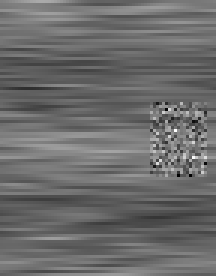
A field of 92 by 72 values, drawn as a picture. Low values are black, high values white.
Stripes running across repeat 2 times from top to bottom. Values change most from cell to cell in the middle right. On average the colour sits 40% of the way up the scale. Streaks run across, left to right. An odd patch, rougher than its surroundings, sits in the middle right.
